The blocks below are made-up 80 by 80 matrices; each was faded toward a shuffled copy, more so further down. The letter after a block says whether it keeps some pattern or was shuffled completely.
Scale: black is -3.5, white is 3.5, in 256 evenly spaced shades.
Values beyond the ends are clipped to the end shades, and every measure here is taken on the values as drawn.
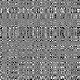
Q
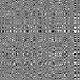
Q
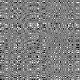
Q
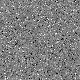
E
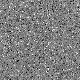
E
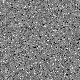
E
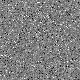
E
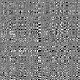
Q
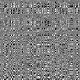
Q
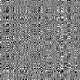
Q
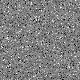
E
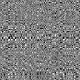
Q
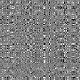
Q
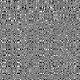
Q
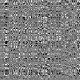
Q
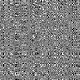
Q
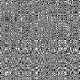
Q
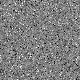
E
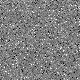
E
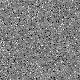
E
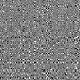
Q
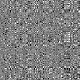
Q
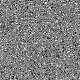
E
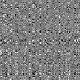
Q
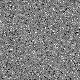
E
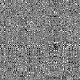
Q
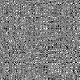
Q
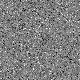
E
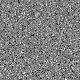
E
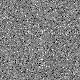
E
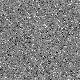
E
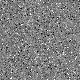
E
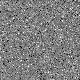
E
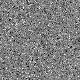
E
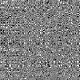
Q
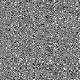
Q
